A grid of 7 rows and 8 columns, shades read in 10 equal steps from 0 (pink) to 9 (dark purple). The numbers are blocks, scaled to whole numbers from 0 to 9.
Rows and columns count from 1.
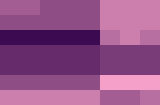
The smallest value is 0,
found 3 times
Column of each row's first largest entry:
3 1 1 1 1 1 6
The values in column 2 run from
2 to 9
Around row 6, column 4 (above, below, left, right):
7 2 5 5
